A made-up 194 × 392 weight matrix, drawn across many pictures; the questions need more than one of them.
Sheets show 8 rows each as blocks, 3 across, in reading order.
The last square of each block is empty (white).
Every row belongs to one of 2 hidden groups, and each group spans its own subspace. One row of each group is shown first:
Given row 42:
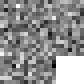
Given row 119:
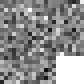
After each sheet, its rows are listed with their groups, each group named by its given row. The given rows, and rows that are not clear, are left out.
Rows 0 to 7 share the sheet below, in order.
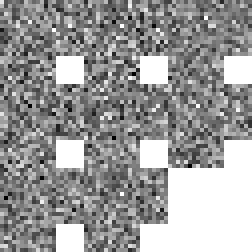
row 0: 119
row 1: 119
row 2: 42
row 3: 119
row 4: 42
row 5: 119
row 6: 42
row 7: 119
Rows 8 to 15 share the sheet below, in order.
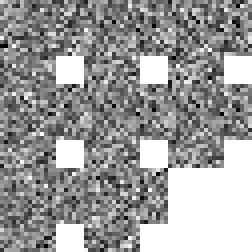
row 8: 42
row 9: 119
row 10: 119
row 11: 119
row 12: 119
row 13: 119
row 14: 119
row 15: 119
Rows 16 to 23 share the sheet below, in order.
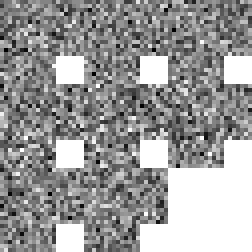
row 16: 42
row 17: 42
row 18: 42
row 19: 119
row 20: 42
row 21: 42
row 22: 42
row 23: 42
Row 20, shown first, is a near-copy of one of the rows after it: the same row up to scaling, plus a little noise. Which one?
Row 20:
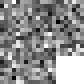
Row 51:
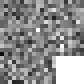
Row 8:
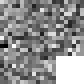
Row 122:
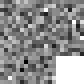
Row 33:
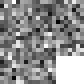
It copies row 33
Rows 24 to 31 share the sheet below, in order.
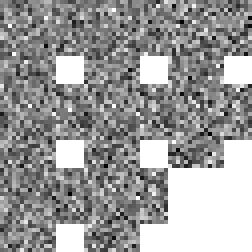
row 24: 42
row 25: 119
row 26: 42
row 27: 119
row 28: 119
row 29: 119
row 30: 119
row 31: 119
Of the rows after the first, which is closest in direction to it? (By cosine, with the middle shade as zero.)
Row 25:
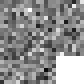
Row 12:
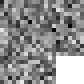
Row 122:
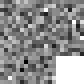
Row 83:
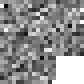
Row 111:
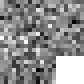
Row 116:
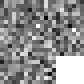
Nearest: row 12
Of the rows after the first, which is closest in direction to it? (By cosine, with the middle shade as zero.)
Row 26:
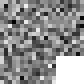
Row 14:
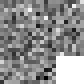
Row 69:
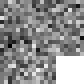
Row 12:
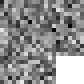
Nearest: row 14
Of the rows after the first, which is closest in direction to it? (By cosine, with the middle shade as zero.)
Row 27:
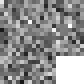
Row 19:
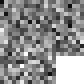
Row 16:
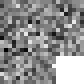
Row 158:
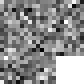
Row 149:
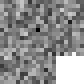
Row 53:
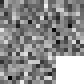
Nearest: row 158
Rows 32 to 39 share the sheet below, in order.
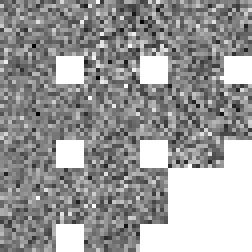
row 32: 42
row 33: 42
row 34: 42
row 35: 42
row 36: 119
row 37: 119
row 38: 42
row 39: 42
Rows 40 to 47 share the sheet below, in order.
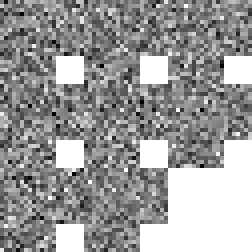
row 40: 42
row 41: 119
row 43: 119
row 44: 119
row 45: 42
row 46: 119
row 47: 119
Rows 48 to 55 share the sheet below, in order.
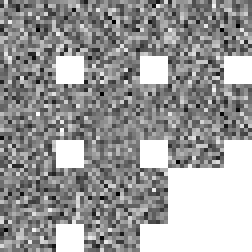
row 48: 42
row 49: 119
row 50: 119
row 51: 42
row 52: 42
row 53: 119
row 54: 42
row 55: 42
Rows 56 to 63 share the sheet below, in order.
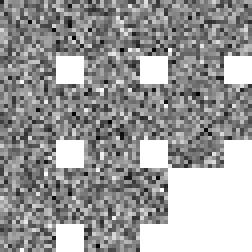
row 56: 119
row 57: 42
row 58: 42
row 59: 119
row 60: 42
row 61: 119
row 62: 119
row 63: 42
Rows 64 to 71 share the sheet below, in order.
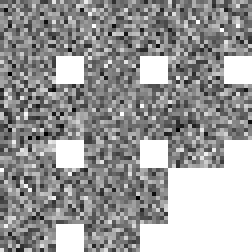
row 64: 42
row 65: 42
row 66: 119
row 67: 42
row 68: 42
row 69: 42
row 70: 119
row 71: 119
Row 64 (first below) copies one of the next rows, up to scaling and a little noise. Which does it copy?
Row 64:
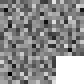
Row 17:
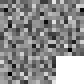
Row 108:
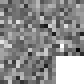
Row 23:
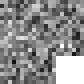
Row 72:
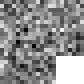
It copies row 17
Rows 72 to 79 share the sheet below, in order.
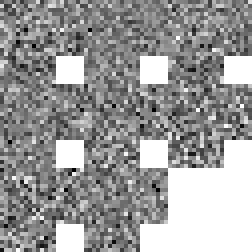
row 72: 42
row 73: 42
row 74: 42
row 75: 42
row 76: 119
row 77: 42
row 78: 119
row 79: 42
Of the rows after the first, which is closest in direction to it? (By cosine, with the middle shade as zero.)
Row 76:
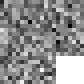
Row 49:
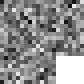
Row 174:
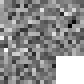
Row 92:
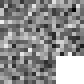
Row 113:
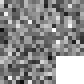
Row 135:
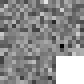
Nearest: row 49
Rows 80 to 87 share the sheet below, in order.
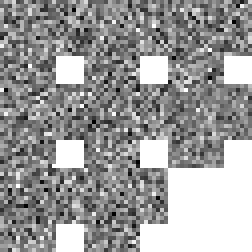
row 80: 42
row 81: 119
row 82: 119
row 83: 42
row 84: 42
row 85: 42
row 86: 42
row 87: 119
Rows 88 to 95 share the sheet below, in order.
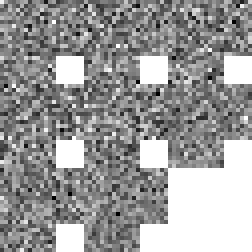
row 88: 42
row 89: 42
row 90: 119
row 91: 42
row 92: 42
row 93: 42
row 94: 119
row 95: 42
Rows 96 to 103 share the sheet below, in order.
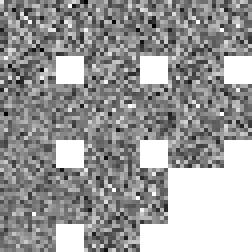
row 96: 119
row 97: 119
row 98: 119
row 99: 42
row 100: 42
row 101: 119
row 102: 42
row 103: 119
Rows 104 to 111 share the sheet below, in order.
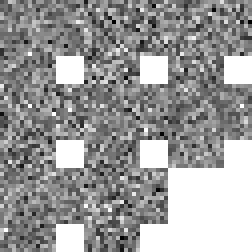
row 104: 42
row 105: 119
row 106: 42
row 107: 119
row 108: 42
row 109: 42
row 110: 42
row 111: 42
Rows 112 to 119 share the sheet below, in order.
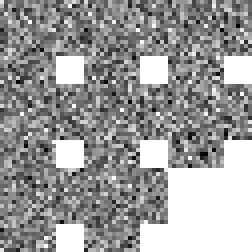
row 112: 119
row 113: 119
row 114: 119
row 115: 42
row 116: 119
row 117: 42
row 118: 119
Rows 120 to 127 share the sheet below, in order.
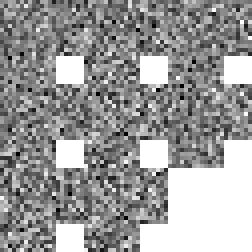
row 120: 42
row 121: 119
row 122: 42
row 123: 42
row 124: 119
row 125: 42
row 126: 119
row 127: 119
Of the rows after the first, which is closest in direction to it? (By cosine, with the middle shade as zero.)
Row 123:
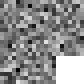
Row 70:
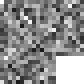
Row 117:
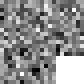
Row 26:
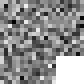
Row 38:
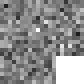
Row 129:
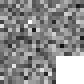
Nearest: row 129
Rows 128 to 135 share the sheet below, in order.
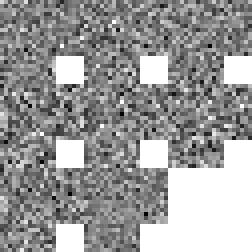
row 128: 42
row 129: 42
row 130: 42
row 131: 119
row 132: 42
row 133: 42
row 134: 119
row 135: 42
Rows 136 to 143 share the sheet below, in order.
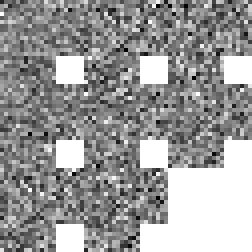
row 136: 42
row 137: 119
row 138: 42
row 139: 42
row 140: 42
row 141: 119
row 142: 119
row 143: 119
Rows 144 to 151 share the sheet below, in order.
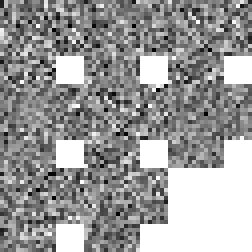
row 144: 119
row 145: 42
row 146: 119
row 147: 42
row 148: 119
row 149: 42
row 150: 42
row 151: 42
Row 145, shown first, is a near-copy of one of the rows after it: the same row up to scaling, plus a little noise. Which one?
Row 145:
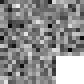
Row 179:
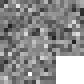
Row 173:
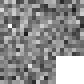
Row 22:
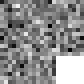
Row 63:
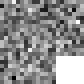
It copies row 22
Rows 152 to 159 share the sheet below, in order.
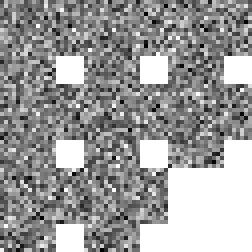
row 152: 119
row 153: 42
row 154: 42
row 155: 42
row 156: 42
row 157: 119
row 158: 119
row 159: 119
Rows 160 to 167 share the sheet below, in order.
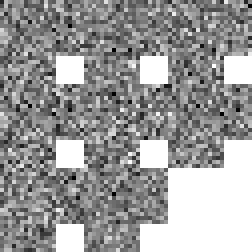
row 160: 119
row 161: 42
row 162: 42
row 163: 119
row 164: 119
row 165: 119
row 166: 42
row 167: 42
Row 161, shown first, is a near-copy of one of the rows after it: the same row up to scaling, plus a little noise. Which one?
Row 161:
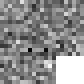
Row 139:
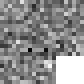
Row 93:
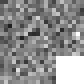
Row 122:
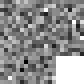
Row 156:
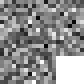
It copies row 139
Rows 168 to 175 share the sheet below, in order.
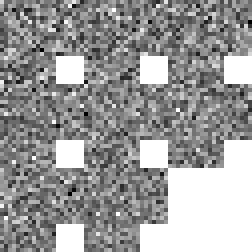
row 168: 119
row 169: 119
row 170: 42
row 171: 42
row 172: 119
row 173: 42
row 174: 42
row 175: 42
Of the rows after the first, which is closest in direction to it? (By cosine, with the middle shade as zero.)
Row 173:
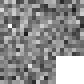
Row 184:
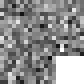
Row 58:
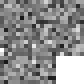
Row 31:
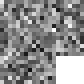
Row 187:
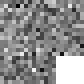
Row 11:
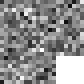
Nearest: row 187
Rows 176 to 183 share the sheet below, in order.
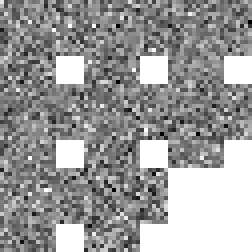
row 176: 119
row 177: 42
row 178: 42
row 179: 42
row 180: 42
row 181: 42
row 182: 42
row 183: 119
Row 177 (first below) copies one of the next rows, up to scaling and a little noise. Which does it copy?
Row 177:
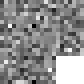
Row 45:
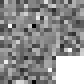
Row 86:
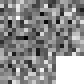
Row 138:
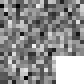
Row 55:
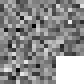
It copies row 45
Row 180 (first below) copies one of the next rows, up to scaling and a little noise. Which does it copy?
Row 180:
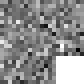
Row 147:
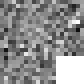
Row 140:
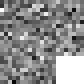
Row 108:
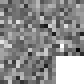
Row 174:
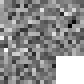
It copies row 108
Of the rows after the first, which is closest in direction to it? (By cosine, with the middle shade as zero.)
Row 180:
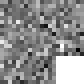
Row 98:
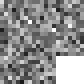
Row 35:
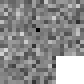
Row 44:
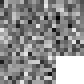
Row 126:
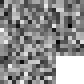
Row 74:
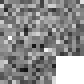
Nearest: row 74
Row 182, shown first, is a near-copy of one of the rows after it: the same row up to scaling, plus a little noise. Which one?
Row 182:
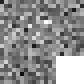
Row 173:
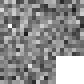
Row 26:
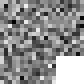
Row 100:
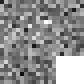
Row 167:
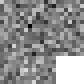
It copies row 100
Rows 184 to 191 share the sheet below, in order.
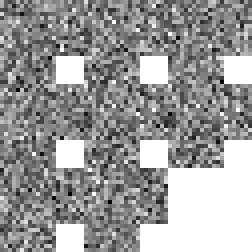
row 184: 42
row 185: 119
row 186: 42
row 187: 42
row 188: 119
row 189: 119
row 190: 119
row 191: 42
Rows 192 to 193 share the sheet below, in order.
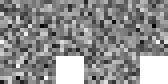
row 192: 42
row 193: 119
